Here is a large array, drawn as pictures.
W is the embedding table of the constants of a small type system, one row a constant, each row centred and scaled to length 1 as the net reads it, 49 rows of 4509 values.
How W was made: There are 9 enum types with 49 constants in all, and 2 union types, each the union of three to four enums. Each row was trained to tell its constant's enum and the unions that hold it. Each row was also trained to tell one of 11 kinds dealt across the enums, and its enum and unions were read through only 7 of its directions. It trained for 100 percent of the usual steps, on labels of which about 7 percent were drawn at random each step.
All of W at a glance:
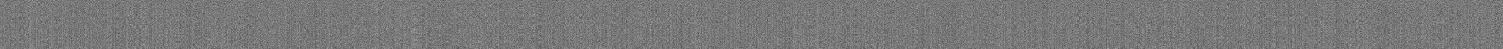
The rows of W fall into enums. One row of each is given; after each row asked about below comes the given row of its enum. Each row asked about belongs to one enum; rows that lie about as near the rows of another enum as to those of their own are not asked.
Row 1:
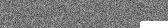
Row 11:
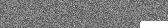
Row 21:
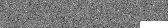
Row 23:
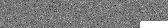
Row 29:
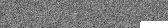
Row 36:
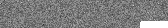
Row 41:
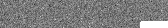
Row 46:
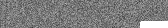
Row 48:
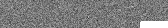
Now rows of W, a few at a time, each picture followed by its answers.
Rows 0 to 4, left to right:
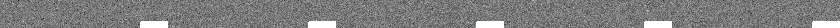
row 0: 23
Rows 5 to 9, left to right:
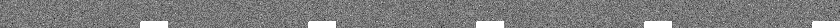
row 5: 11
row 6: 23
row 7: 46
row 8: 21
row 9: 48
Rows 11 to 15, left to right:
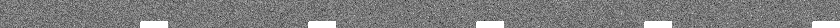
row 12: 23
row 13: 11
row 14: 21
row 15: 21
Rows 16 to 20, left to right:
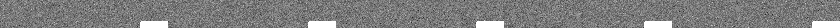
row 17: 36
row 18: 23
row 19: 29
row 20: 46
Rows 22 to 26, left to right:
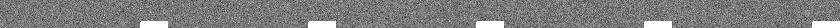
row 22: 23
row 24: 21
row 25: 48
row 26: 46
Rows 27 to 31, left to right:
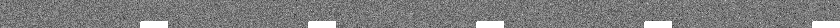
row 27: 48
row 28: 46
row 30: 29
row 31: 46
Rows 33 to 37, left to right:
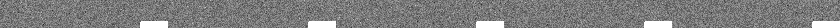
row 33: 29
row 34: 48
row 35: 46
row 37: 21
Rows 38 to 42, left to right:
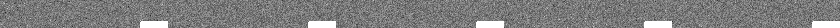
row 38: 23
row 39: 11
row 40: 29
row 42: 41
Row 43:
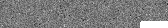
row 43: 36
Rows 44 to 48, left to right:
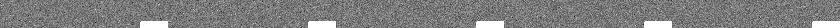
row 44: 11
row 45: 29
